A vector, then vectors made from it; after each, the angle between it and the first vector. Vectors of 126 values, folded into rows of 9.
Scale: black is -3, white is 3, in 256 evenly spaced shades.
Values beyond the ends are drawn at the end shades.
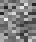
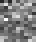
partly aligned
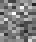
nearly parallel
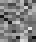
partly opposed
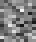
partly aligned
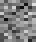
nearly opposite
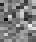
partly opposed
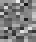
partly opposed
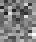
orthogonal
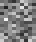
nearly parallel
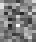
orthogonal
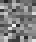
orthogonal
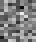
partly opposed
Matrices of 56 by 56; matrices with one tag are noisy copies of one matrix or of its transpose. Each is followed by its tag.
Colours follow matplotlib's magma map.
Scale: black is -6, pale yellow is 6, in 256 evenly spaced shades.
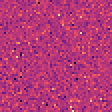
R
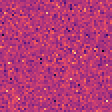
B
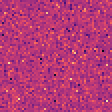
B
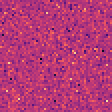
B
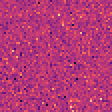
R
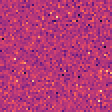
R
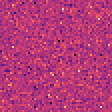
B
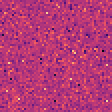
B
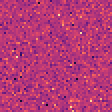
R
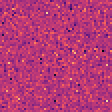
B
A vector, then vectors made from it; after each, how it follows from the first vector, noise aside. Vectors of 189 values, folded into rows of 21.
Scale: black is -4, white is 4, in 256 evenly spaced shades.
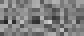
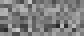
wrapped around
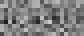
copied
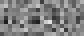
copied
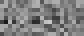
copied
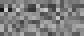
wrapped around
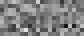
wrapped around
